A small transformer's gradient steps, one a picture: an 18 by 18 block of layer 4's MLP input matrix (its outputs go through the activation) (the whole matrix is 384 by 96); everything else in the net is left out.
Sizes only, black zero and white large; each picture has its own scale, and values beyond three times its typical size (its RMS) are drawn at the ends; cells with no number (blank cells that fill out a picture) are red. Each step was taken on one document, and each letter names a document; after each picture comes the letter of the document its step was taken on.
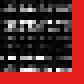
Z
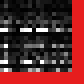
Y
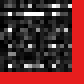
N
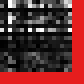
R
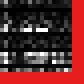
Y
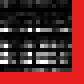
Y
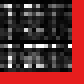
N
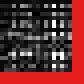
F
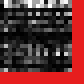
R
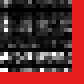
Y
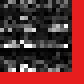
Z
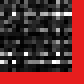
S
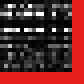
N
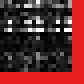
R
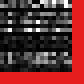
R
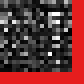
S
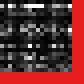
N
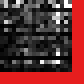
S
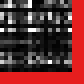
R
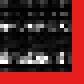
Y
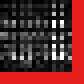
F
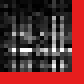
F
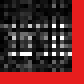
F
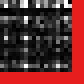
S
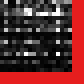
S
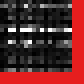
Z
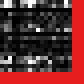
R
